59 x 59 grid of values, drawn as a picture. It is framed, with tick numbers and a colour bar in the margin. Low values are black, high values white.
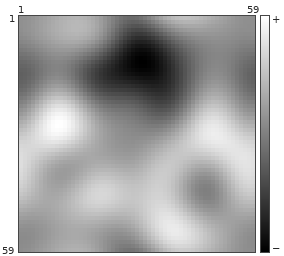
The bottom left is the smoothest part. The top middle is the ninth with the lowest average. There are no regular stripes. The field is smooth, with broad soft blobs.
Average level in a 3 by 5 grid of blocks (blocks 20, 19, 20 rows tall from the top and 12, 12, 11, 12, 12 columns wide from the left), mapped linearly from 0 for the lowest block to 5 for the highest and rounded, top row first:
3 2 0 2 3
5 4 3 4 5
4 4 4 5 4
